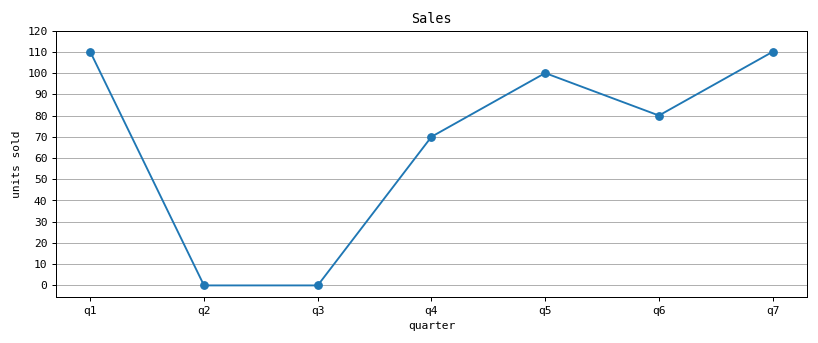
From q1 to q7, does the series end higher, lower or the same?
the same
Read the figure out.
Title: Sales
x-axis: quarter, ticks q1 q2 q3 q4 q5 q6 q7
y-axis: units sold, ticks 0 10 20 30 40 50 60 70 80 90 100 110 120
Values:
110 0 0 70 100 80 110
